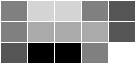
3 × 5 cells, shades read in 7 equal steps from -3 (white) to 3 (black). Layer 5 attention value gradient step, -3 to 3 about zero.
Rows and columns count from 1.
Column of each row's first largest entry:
5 5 2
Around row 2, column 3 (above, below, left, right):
-2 3 -1 -1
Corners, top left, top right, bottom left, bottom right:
0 1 1 -3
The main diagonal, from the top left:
0 -1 3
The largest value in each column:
1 3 3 0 1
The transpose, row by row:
0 0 1 / -2 -1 3 / -2 -1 3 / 0 -1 0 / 1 1 -3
